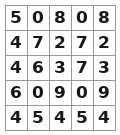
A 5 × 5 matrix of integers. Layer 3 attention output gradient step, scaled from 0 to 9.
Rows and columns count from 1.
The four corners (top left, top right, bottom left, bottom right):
5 8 4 4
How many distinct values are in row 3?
4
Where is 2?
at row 2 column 3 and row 2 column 5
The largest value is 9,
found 2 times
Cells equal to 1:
0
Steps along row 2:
up down up down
